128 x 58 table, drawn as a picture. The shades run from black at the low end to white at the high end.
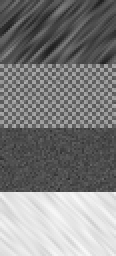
It is made of 4 by 1 panels. Panel 1,1: low, slanting up to the right. Panel 2,1: middling, checkered, strong in contrast. Panel 3,1: low, fine-grained, faint in contrast. Panel 4,1: very high, slanting down to the right, faint in contrast.
